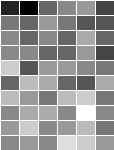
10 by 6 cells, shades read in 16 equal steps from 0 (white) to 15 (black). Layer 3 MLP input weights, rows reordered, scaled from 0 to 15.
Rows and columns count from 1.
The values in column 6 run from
5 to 11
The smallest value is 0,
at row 8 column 5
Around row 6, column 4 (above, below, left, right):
6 4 5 10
